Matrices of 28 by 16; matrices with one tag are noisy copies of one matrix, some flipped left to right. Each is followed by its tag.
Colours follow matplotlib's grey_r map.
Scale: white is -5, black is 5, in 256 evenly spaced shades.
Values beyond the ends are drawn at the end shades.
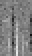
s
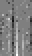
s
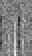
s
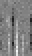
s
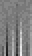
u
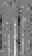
s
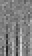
u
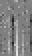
s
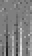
u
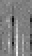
s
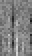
s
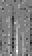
s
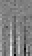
u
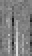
s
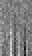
u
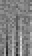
u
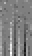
u
